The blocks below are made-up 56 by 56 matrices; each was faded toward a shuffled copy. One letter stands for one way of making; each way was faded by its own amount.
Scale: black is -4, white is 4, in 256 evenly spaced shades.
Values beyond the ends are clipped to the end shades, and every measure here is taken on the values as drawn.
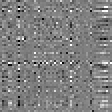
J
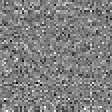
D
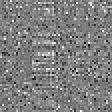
D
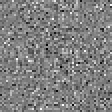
D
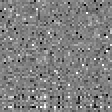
D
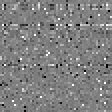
D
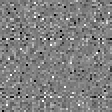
D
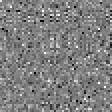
D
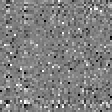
D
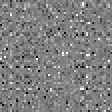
D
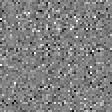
D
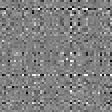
J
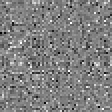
D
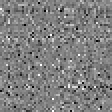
D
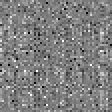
D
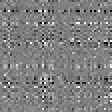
J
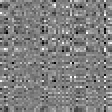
J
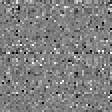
D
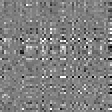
J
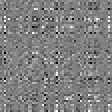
J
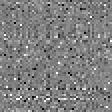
D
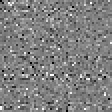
D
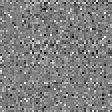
D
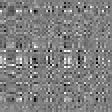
J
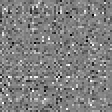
D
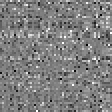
D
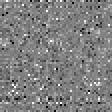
D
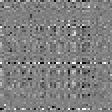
J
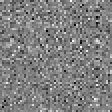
D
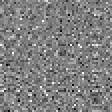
D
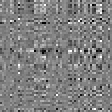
J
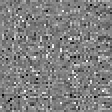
D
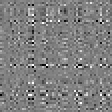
J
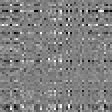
J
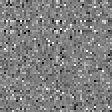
D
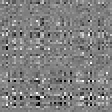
J
